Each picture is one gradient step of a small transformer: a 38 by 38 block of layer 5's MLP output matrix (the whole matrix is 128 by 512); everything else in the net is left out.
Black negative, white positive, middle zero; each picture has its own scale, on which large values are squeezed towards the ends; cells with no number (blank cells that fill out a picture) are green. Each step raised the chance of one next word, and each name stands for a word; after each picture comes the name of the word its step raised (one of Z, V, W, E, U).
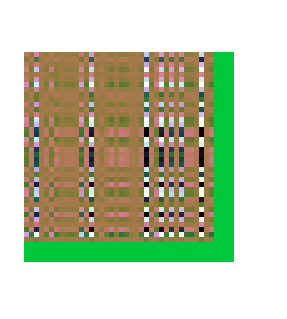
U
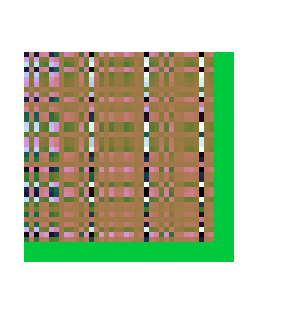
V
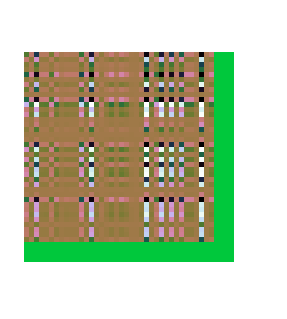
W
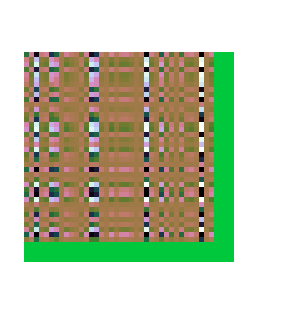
V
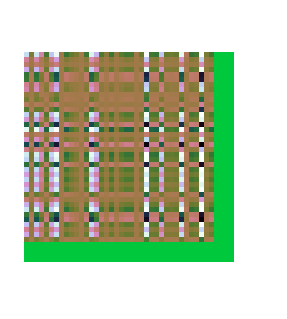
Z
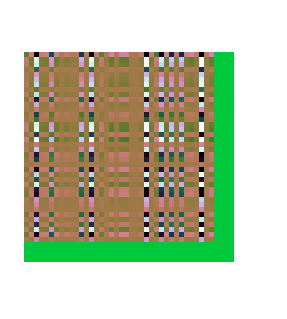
V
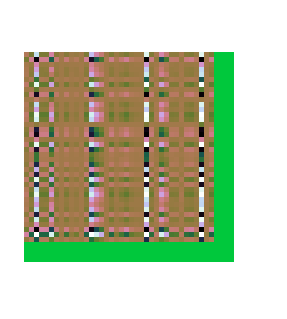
U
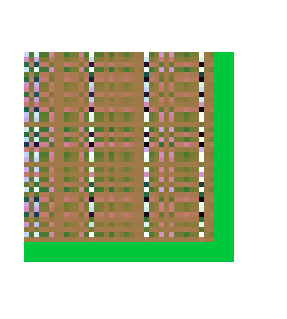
Z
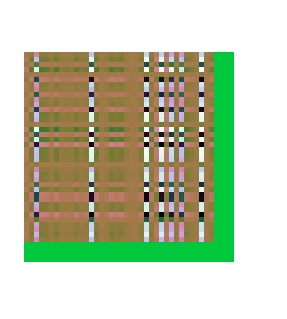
Z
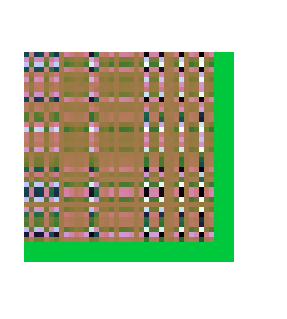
V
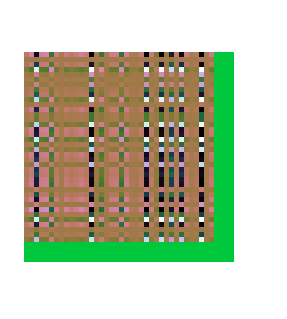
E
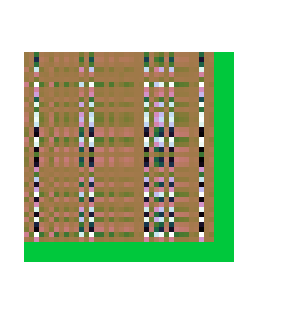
U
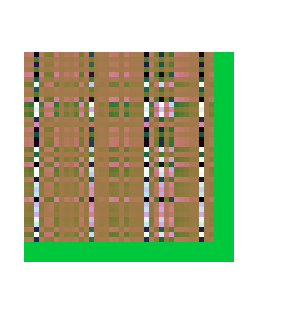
W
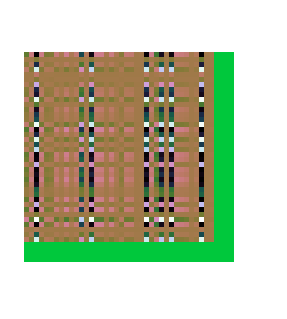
E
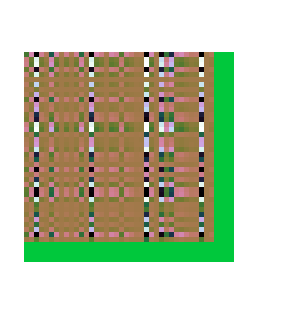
V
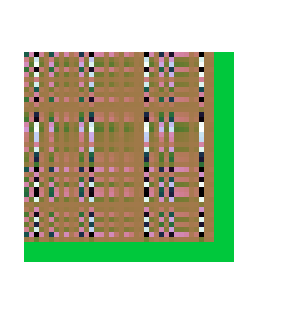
V
